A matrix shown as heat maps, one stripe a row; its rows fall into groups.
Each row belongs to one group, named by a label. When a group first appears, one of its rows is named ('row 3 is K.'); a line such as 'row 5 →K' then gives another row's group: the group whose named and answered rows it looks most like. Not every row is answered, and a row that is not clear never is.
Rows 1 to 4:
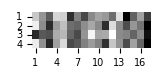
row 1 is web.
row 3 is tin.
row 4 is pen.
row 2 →pen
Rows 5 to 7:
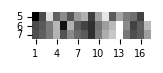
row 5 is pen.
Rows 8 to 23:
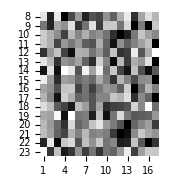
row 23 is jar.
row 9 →pen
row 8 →jar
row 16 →web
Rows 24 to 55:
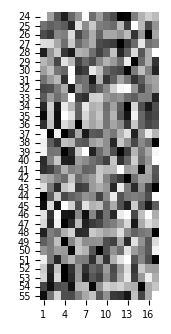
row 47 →jar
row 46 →jar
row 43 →pen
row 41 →tin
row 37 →jar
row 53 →jar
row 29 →web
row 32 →tin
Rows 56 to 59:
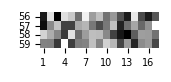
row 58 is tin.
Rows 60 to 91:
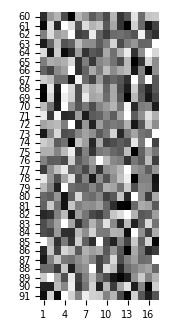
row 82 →tin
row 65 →web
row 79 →web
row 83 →web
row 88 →web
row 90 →pen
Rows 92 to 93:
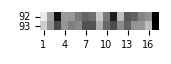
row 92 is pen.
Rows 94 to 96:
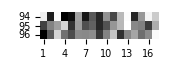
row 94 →jar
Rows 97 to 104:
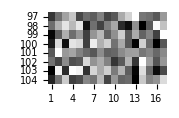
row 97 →tin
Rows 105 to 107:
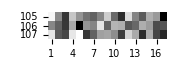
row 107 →pen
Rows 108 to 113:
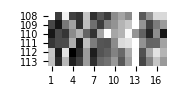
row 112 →jar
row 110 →tin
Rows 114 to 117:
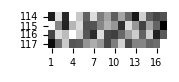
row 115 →pen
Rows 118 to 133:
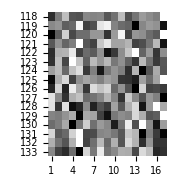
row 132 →pen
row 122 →tin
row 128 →jar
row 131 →pen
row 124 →web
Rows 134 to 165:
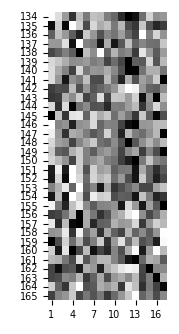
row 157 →jar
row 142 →tin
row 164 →pen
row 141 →pen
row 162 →tin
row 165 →tin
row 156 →tin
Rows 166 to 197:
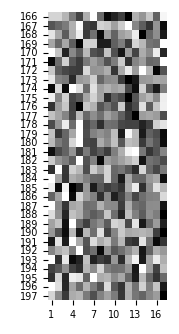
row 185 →jar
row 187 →pen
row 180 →pen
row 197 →pen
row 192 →web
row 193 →jar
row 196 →pen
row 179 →pen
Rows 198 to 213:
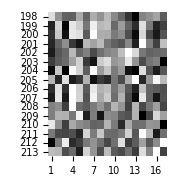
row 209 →web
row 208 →web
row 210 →pen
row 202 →tin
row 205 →jar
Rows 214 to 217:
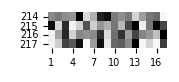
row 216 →pen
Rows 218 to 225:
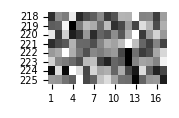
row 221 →tin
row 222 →web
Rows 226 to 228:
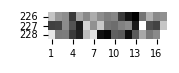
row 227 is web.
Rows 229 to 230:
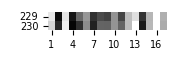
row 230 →jar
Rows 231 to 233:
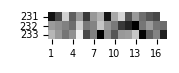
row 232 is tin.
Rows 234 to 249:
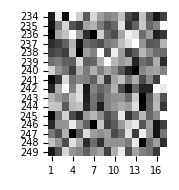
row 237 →tin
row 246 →tin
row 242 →web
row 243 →web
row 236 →tin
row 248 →web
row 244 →web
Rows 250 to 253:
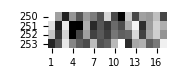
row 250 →pen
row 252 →jar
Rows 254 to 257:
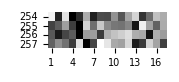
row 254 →jar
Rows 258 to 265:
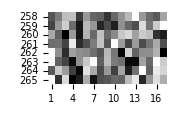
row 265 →jar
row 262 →pen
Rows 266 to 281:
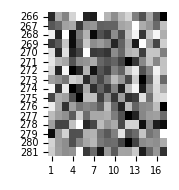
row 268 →jar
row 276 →pen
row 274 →jar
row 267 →tin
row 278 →pen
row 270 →jar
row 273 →web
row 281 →web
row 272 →jar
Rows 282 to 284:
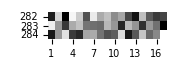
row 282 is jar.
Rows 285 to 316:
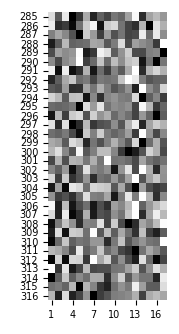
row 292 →tin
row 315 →tin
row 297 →jar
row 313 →jar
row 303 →jar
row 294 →web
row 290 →pen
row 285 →jar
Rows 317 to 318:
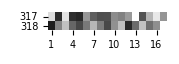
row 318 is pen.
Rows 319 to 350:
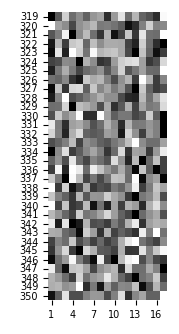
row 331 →pen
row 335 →web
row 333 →tin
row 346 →tin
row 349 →web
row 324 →tin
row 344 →tin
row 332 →pen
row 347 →pen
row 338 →jar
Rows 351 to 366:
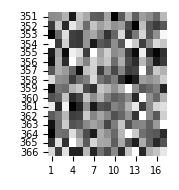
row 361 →jar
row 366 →jar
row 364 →tin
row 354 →jar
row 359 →tin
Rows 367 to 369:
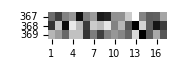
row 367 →tin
